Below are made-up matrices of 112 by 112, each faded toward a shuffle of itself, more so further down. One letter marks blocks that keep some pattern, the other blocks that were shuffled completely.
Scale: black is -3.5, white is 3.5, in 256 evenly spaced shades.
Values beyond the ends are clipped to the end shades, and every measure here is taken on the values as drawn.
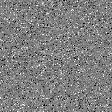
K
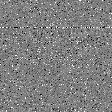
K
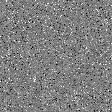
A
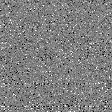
K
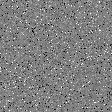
A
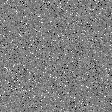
A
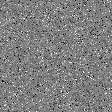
A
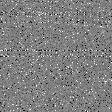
K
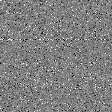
K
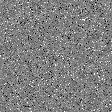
A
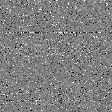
K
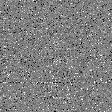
K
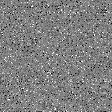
K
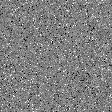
A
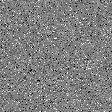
K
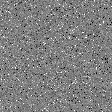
A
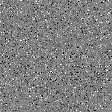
K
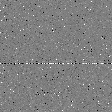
K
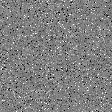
K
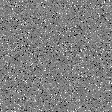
K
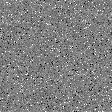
A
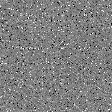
K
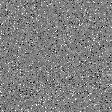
K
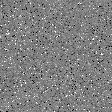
A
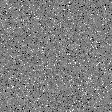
A
